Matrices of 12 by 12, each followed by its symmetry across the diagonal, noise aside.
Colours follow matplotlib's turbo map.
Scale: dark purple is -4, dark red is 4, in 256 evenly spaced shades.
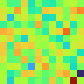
antisymmetric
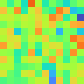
neither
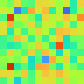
antisymmetric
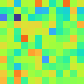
neither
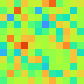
antisymmetric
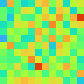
neither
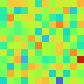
antisymmetric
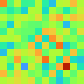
symmetric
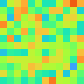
neither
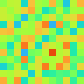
symmetric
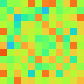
symmetric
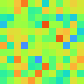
antisymmetric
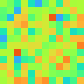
symmetric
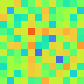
symmetric
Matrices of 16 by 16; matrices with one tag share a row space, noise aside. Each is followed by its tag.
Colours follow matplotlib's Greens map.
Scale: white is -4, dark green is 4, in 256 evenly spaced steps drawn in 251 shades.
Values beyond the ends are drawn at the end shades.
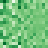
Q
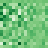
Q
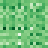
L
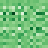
L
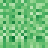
L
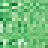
Q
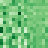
Q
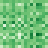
L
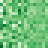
Q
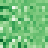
Q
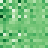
Q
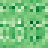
L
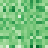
L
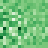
Q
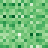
L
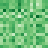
L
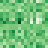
L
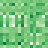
L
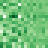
Q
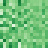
Q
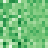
Q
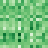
L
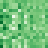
Q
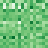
L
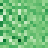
Q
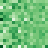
Q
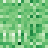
L
